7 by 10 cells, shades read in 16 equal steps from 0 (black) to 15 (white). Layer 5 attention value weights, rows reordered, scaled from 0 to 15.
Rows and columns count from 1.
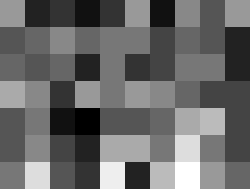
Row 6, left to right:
5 8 4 2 10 10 7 13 7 4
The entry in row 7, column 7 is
11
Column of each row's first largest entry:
1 3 5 1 9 8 8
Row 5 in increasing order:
0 1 4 5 5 5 6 7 10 11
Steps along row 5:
up down down up same up up up down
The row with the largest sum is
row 7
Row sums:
50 56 49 68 54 70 85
